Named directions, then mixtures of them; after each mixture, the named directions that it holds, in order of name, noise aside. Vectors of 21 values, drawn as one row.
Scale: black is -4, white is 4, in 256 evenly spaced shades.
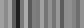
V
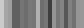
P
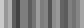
P, V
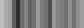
P, V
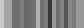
P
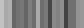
P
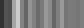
P, V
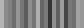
P, V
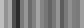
P, V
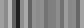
V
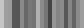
P
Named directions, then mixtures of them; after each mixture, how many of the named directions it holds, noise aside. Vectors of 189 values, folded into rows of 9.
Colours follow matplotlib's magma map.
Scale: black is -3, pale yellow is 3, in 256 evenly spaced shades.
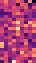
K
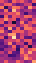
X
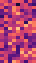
two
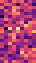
two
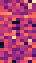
two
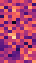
one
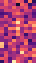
one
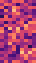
two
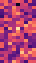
two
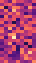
one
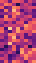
two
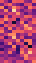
one
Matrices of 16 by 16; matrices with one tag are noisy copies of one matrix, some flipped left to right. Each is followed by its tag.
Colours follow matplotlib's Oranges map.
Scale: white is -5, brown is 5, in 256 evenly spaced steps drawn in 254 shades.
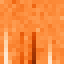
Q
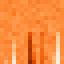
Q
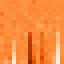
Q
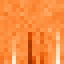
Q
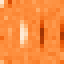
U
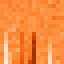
Q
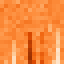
Q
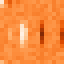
U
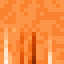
Q
